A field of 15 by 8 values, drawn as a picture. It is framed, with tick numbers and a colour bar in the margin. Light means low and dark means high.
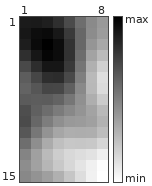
Slope: up to the top left. Ninth with the highest average: top left. Mirror symmetry: none. Stripes: none. Ninth with the lowest average: bottom right. Lone odd cells: none.
